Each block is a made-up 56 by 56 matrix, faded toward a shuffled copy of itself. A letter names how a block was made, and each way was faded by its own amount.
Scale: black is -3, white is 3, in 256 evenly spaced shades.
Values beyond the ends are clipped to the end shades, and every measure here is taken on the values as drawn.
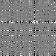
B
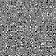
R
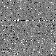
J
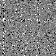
J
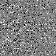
J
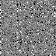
J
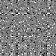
R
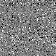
J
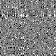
R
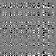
B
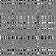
B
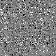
J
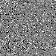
J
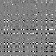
B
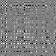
B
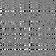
B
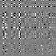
B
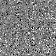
J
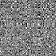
R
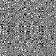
R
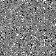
J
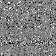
J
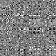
R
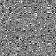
R
